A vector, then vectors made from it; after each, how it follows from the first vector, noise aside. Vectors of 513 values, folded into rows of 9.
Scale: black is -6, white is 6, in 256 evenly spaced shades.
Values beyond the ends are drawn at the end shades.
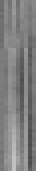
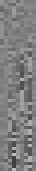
sign-scrambled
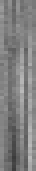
negated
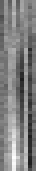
scaled up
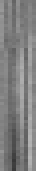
negated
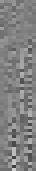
sign-scrambled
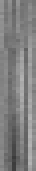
negated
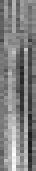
scaled up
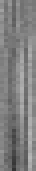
negated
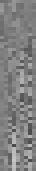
sign-scrambled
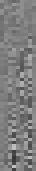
sign-scrambled
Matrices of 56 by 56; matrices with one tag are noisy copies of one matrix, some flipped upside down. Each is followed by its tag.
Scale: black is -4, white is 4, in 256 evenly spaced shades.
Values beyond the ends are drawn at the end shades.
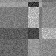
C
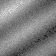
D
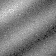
D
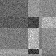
C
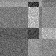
C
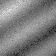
D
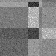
C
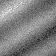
D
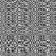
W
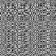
W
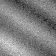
D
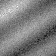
D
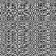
W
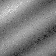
D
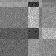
C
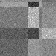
C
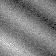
D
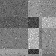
C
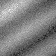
D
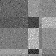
C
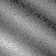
D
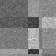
C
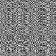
W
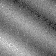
D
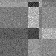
C
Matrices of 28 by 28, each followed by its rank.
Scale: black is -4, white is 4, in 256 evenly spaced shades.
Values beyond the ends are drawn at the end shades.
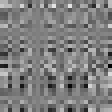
two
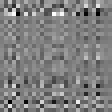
two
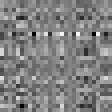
three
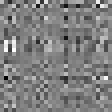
three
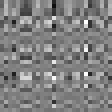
two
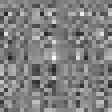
three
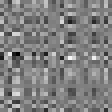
two
